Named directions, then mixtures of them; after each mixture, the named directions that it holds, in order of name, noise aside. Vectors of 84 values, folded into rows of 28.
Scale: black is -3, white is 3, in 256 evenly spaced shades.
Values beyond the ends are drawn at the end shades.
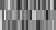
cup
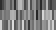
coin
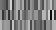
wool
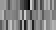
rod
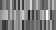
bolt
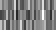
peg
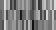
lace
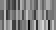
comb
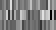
bolt, peg, wool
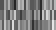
coin, lace, wool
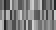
lace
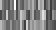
lace, peg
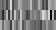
bolt, peg, wool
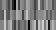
comb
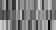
comb, wool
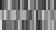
bolt, coin, cup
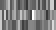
cup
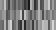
comb, rod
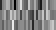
bolt, coin, lace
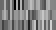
bolt, comb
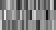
cup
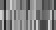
comb, lace, peg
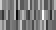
peg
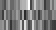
rod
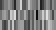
bolt, coin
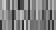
bolt, coin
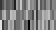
bolt, coin, comb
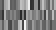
lace, rod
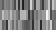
bolt, rod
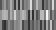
bolt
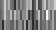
bolt, lace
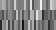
coin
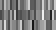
lace, peg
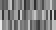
cup, wool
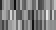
bolt, coin, lace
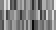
lace
